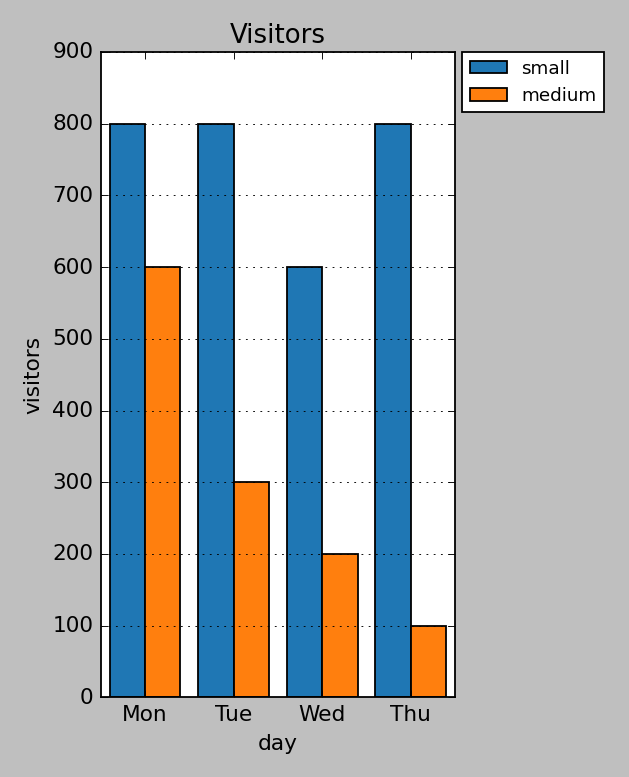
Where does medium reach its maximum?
Mon
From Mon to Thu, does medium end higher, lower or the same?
lower
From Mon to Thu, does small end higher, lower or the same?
the same
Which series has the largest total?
small
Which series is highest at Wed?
small
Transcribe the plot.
Title: Visitors
x-axis: day, ticks Mon Tue Wed Thu
y-axis: visitors, ticks 0 100 200 300 400 500 600 700 800 900
Legend: small, medium
Values:
small: 800 800 600 800
medium: 600 300 200 100
